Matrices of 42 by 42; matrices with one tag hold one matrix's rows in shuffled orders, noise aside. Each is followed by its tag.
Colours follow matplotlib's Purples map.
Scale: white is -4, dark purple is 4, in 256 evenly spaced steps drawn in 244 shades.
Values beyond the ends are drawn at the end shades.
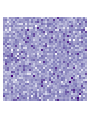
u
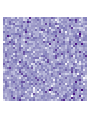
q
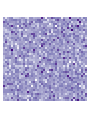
u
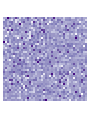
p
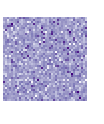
u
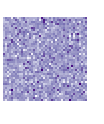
u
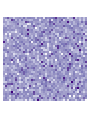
u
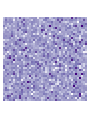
q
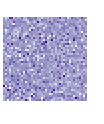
p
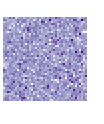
q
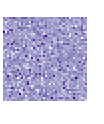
p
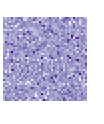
u
